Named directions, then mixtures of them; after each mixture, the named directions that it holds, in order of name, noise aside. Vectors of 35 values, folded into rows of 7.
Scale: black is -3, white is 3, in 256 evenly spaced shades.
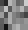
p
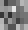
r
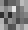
r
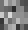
r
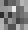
r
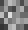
p, r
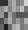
p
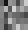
p, r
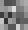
r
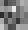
r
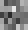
r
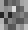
r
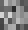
r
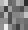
p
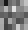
p, r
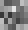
r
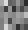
p, r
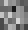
r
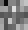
p, r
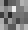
r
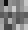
p, r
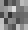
r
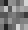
p, r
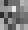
r
